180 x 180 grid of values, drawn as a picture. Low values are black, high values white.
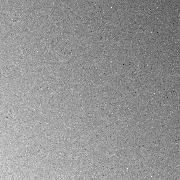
Values rise toward the bottom left. Neither half mirrors the other. The histogram is bell-shaped. The ninth with the lowest average is the top right.
